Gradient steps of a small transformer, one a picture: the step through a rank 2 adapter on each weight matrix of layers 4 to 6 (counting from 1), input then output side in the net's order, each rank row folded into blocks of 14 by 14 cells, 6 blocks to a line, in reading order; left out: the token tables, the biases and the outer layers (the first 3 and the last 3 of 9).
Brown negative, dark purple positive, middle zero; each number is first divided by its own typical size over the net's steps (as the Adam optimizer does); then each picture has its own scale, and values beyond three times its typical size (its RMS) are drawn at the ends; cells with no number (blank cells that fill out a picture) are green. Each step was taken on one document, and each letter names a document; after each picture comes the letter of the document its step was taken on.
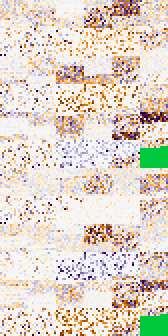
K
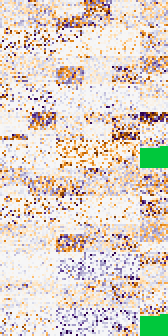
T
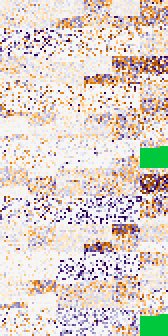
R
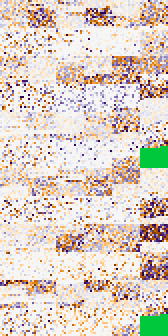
R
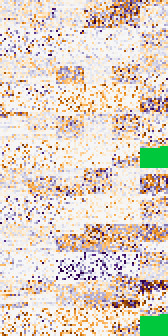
K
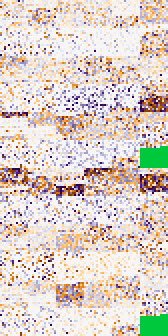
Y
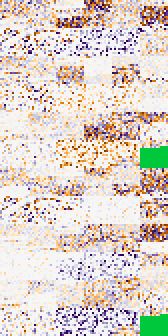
R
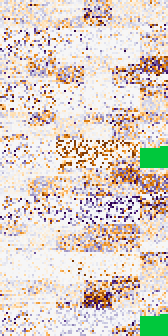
R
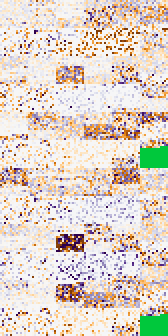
K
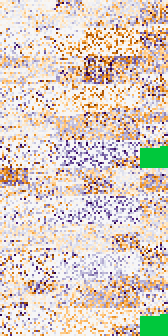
Y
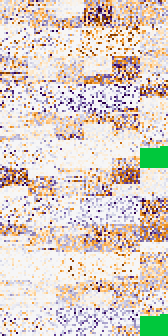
R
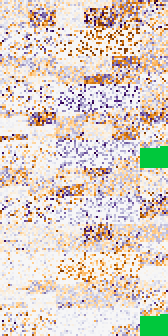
T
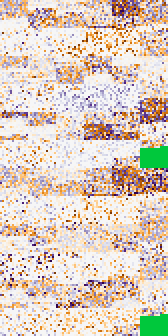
Y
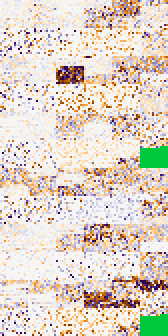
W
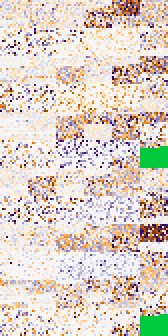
T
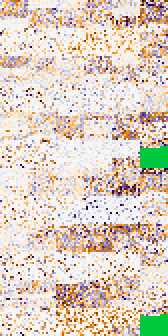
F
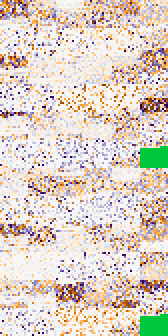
W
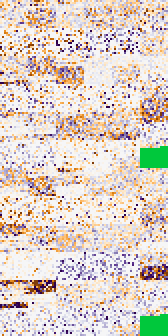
W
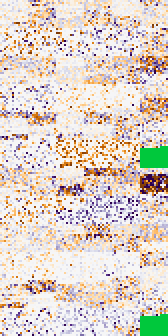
W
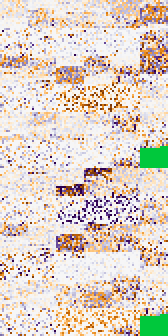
Y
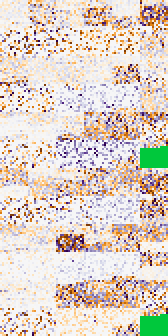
T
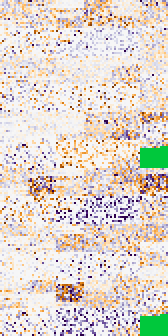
W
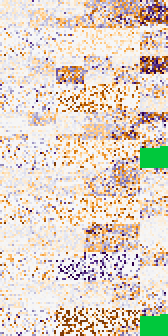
F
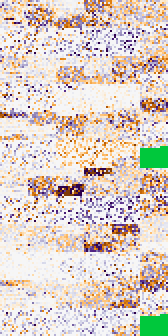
R
